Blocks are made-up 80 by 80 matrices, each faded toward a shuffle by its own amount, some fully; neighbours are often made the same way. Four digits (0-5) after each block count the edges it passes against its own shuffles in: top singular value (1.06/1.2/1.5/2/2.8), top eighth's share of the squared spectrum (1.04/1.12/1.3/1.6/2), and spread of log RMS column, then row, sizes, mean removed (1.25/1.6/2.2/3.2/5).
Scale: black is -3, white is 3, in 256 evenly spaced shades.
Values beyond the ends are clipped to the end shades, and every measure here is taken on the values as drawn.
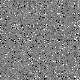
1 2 2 2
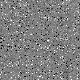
1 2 1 1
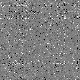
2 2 1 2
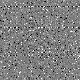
4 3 1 2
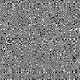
4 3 2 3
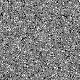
2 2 0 1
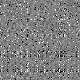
4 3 2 2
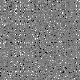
4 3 2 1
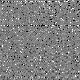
4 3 0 2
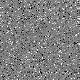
3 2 0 1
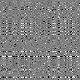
5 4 3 3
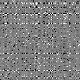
5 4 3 3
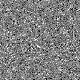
3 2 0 1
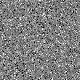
1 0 0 0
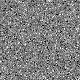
3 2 1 0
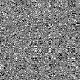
4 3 2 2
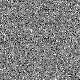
2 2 0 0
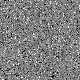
0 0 0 0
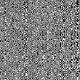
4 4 3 1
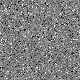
0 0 0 0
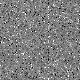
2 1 1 0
